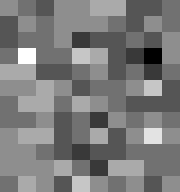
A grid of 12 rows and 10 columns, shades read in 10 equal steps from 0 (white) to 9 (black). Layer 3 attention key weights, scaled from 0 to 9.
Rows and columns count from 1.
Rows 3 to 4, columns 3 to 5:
5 4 7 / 5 5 2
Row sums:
46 47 54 46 50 43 46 50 39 53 43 43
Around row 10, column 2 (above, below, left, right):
3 4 4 5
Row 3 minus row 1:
2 0 -1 0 3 3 3 -1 0 -1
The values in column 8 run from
3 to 7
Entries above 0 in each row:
10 10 10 9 10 10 10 10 10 10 10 10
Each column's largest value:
6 5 6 6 7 7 6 7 9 6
